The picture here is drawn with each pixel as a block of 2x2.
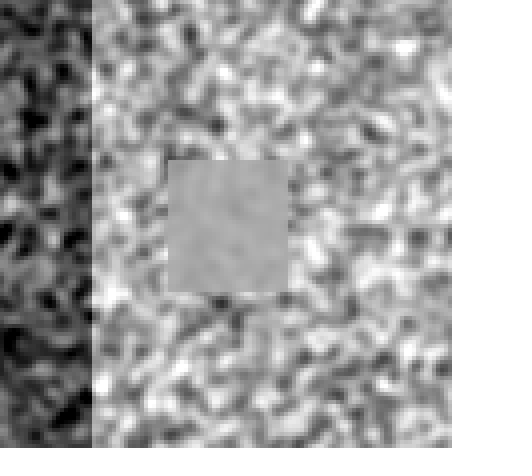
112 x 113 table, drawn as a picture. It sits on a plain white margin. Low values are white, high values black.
Seam: vertical, 20% of the way across, the left part higher. Calmest part: centre. Grain: blotchy. Stripes: none. Odd patch: calmer, in the centre.
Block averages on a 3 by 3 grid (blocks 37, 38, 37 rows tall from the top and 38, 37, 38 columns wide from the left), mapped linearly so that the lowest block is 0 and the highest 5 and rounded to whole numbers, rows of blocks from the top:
5 1 1 / 4 1 0 / 5 1 1
